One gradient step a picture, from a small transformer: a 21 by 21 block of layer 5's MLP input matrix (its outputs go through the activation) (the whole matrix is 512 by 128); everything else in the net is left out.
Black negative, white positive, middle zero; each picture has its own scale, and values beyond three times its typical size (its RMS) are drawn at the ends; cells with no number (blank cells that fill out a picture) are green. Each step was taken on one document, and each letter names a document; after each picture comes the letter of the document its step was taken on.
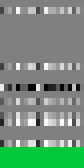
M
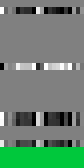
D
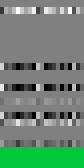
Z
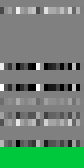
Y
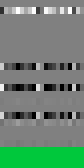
Z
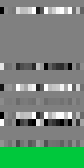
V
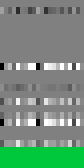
M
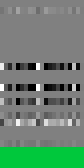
Y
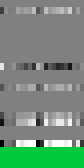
V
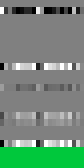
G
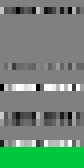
G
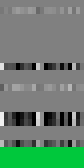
G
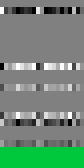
G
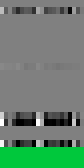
D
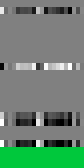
D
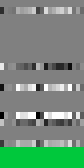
V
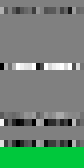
D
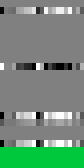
V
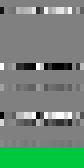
V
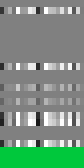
M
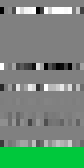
V
